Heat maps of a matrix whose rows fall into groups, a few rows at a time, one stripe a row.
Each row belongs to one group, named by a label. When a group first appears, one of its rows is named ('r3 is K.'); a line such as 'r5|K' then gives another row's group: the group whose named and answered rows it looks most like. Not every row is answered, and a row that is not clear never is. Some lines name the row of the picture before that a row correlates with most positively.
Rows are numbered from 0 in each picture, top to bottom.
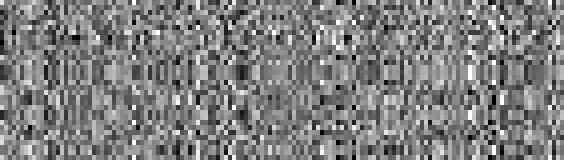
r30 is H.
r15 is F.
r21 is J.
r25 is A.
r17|J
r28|J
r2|F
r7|A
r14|F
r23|F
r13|F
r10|F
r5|H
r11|J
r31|J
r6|A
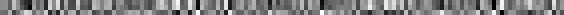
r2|H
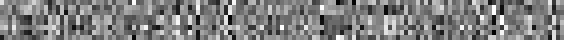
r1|H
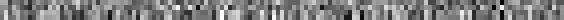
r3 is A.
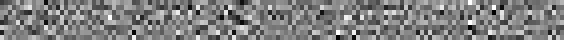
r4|F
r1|H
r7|J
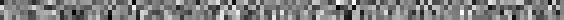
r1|J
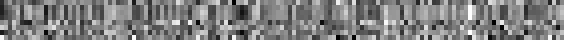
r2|F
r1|F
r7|J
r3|F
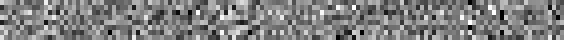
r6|A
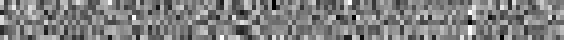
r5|F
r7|A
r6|F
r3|J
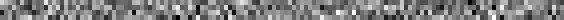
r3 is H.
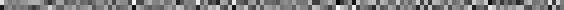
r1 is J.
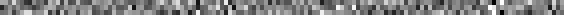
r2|H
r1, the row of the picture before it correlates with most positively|1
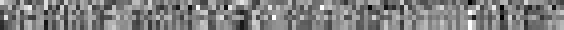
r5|F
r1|H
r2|F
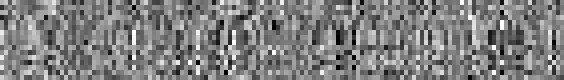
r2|A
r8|J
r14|H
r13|J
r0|A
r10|A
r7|J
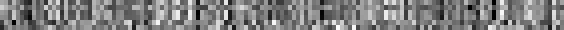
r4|A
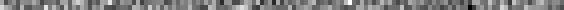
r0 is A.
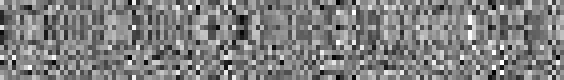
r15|J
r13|H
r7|F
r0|J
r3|F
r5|J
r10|H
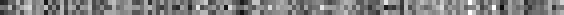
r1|H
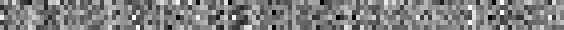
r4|F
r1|F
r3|J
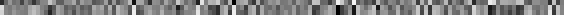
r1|J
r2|J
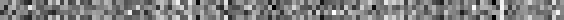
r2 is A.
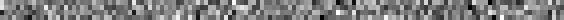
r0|J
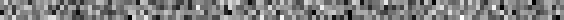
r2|A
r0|A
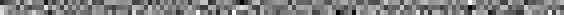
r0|F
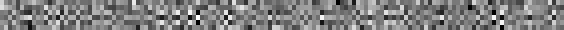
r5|A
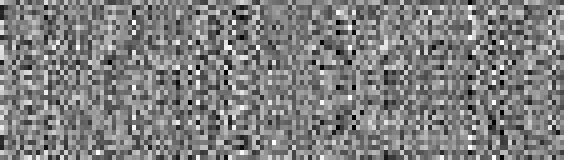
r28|A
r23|J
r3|F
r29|F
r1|F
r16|H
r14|H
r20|H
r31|H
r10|J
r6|J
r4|J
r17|J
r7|F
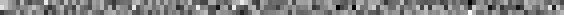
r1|J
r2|F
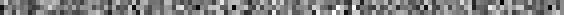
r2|A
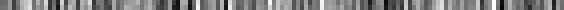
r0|H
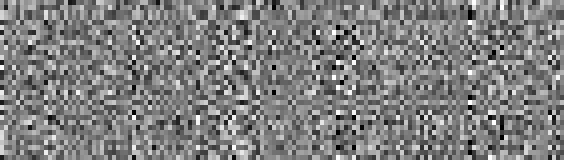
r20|F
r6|A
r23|J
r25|A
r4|F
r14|F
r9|A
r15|A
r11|J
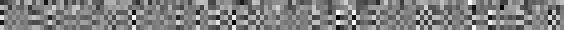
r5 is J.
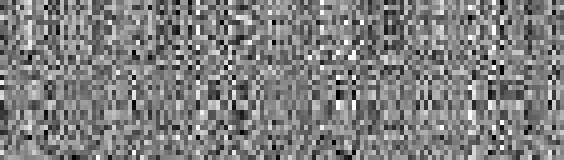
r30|J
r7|F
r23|F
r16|J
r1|F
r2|H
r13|H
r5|H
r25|H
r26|F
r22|F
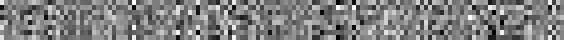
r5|J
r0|J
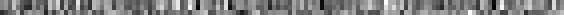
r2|F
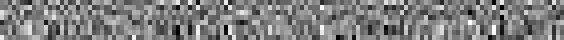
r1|H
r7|J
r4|F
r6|H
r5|H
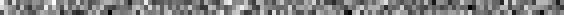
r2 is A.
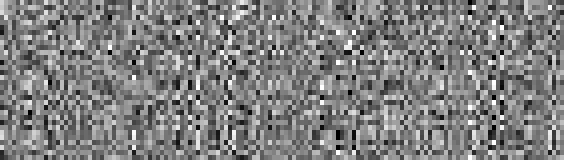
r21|F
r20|H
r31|F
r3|A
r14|F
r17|H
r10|A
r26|J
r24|F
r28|H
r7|H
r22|A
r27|J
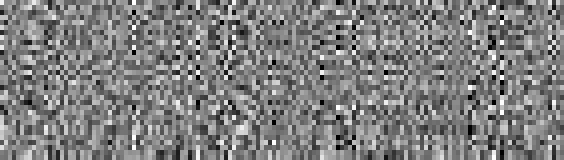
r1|H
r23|J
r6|F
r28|A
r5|J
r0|J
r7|J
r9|J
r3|A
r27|J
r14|H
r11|H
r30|H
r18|A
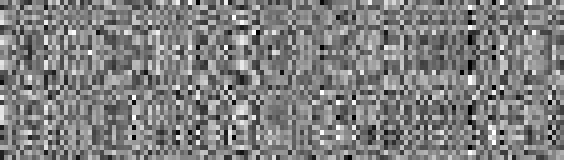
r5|F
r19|J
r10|A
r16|F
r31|A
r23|J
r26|H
